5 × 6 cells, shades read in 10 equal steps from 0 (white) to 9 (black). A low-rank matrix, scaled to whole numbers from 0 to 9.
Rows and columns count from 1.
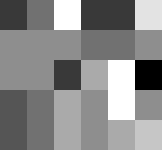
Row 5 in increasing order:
2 3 3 4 5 6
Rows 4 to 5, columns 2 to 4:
5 3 4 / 5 3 4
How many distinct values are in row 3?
5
